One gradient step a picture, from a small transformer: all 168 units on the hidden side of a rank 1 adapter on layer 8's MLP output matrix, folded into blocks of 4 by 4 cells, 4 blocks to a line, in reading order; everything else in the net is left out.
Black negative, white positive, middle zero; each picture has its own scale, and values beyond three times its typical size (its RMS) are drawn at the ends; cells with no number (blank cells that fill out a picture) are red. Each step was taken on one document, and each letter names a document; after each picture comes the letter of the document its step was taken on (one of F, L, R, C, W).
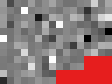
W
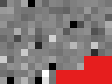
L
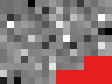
W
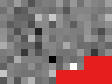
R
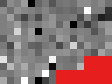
L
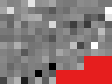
L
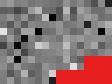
R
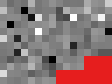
W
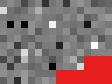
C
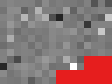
R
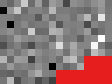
C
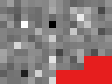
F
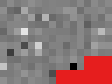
R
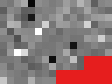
W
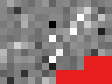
F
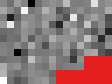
W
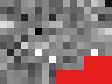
R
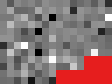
R
